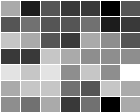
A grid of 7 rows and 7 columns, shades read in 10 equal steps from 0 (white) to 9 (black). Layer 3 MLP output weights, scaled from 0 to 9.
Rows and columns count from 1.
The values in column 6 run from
2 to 9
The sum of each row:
46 43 31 31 14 23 36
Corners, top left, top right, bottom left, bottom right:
3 6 4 3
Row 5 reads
1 2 1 4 2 4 0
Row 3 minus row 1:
-1 -5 0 0 -4 -5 0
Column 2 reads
8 5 3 7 2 2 5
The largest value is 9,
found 2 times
